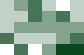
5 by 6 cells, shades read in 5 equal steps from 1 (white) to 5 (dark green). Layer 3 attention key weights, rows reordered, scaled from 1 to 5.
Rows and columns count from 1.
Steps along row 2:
same up down up down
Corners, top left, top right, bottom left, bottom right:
2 2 1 5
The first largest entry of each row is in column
3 3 2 1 5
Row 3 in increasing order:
2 3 3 3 3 3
